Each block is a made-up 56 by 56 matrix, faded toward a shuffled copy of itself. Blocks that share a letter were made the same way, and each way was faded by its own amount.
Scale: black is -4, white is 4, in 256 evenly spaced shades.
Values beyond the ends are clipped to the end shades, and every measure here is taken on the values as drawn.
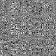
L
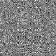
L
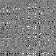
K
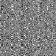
L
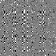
K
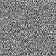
L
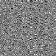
L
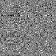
L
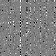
K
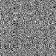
L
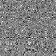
L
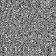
L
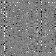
K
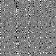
K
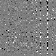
K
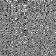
L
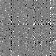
K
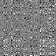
K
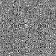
L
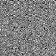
L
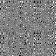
K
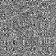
L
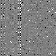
K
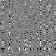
K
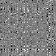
K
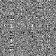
L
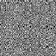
L
